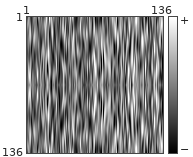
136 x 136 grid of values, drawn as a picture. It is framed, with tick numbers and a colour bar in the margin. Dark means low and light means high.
It is mirror symmetric from top to bottom. On average the colour sits 50% of the way up the scale. The histogram is bell-shaped. Streaks run downward.
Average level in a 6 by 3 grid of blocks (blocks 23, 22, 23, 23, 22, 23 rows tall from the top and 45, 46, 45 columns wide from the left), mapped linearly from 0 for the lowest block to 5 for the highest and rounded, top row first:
3 3 5
0 4 3
2 3 5
2 3 5
0 4 3
3 3 5
